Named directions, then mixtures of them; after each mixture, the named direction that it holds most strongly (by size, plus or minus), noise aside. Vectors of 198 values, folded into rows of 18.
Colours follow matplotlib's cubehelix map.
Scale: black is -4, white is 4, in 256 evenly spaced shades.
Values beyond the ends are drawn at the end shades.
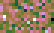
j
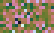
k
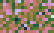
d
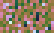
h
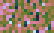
h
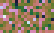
j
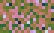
k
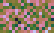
k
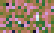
k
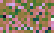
j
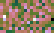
j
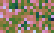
h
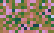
d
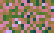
k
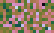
h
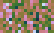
h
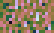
h
